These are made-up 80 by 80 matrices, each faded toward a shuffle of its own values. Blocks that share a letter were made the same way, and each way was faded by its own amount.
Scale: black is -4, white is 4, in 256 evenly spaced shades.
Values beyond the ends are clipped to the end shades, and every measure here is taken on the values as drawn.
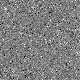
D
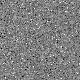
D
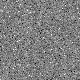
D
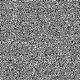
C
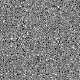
C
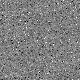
D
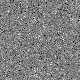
D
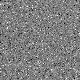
D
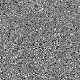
C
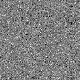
C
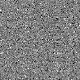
C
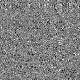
C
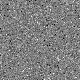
D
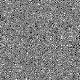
C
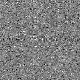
C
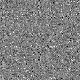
C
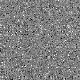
C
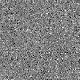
C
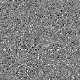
C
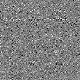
C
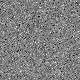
D
